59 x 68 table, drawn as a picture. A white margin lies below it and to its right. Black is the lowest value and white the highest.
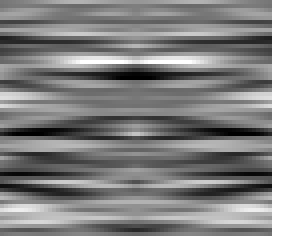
There is no overall slope. The grain runs across in streaks. The histogram is bell-shaped. The left and right halves mirror each other. On average the colour sits 50% of the way up the scale.
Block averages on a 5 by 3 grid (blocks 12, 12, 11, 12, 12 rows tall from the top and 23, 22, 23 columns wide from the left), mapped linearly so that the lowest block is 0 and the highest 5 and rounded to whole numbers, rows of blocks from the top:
2 4 2 | 3 2 3 | 1 0 1 | 0 3 0 | 5 3 5
